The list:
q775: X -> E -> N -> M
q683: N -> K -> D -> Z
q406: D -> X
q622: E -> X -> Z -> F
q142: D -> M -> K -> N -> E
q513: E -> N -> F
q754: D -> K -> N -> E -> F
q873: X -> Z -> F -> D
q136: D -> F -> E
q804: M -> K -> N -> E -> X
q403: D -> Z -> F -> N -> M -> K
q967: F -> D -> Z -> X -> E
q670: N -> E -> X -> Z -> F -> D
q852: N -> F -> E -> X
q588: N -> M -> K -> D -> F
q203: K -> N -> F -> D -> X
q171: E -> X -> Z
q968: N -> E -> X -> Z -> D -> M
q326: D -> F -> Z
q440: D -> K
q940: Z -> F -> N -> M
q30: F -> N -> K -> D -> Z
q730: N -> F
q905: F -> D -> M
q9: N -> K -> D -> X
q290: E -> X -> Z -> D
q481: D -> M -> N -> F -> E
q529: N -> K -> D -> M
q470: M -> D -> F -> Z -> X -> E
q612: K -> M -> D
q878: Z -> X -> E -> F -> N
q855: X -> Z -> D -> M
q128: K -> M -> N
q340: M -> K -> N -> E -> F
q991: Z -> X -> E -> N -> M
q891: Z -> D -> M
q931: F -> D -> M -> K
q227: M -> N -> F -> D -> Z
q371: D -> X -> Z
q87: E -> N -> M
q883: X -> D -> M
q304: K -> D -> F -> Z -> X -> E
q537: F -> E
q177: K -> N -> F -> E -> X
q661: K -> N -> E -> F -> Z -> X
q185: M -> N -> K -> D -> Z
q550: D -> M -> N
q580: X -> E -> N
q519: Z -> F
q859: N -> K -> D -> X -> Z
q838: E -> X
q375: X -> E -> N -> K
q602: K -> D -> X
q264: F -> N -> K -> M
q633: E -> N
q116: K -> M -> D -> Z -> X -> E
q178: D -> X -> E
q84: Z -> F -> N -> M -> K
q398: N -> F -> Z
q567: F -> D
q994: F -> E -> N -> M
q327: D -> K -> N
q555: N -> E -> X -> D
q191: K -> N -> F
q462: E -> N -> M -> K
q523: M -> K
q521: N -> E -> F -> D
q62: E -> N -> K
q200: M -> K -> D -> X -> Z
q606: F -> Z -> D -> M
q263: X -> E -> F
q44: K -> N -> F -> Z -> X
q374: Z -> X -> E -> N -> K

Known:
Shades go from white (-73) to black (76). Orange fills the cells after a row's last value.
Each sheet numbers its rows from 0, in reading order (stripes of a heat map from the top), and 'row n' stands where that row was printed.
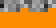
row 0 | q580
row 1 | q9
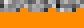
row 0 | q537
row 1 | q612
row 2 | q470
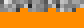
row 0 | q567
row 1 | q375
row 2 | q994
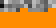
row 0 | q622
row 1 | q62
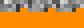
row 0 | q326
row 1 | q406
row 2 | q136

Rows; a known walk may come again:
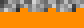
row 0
q855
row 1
q264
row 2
q550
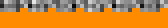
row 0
q304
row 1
q878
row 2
q859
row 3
q940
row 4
q622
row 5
q374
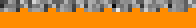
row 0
q116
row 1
q873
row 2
q142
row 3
q633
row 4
q991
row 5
q994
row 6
q375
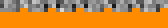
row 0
q62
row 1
q403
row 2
q968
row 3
q580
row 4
q555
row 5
q481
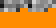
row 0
q470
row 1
q263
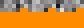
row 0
q9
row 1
q905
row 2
q775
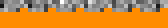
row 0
q838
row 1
q290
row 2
q730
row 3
q537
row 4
q371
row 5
q185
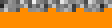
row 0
q804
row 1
q44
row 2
q326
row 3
q203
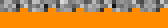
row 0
q327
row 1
q227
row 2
q136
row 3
q612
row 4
q171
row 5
q602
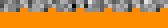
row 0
q462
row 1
q406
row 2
q683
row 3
q177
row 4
q529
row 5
q567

